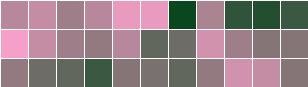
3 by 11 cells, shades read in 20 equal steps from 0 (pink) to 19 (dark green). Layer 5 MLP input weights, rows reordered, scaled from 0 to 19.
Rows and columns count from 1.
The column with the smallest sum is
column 1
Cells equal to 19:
1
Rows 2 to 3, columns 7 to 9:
11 3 7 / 12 8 3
